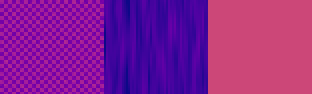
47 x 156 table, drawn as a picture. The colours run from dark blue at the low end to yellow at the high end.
The table splits into one row of 3 panels. Panel 1,1: low, checkered. Panel 1,2: very low, streaked downward, faint in contrast. Panel 1,3: middling, flat.
